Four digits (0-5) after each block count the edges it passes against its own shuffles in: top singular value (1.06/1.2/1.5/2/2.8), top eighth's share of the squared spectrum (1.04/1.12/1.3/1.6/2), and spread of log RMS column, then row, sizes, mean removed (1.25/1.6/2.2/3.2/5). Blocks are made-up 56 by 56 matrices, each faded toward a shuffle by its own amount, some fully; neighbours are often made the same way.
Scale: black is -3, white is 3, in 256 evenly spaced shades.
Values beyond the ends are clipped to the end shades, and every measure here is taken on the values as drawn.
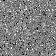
0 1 0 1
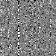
3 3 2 0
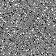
0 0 0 0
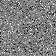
0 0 0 0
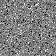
0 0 0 0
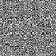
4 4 2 2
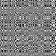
4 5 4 4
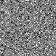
3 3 1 0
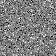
1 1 0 0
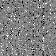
2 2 2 0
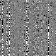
3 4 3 0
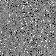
1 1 1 0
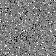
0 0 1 0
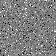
0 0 0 0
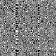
4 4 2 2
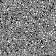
1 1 0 0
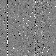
3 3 2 0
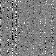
2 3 3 0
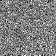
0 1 0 2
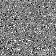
0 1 0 2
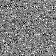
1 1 0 1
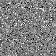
0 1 0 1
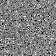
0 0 0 0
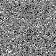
1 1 0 2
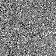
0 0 0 1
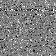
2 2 0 1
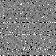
4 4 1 2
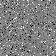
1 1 0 0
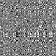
4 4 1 3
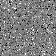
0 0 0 0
